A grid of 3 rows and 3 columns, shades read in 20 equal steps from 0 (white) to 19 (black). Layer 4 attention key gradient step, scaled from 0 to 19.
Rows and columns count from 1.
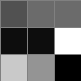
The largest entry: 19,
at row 3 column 3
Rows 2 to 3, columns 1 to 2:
18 18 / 4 8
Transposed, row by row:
13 18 4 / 11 18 8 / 11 0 19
